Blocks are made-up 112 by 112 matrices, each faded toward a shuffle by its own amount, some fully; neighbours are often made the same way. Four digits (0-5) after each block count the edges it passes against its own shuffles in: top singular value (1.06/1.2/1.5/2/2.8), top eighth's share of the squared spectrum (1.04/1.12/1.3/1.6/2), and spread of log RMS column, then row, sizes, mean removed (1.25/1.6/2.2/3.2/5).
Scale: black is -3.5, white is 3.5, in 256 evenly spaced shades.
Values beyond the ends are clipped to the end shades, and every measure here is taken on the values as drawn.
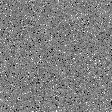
0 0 0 0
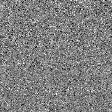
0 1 0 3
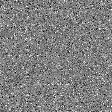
0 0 0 1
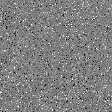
3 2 1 0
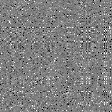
4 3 2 2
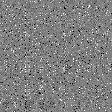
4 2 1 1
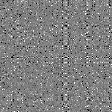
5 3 2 2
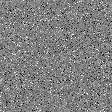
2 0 0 0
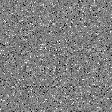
3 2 1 1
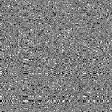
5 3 2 3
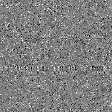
4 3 1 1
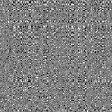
5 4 3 3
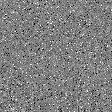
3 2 0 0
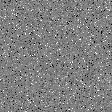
2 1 0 0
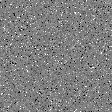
2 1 0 0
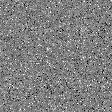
0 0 0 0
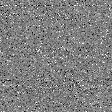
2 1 0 2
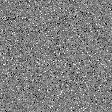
0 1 0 2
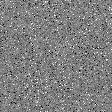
0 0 0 0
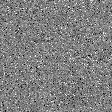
0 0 0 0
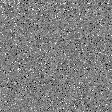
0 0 0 1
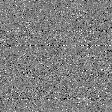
2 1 0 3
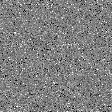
1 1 0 2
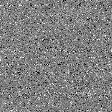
1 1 0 2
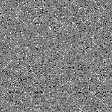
4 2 1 1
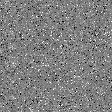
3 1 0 0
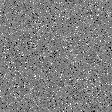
2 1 0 0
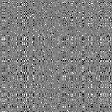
5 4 4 3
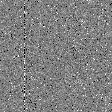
3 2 2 0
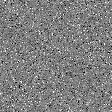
0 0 0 0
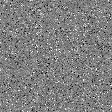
0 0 0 0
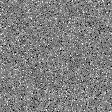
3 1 0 0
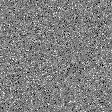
2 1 0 0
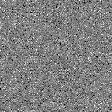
4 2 1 1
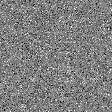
3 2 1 0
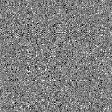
4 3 2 2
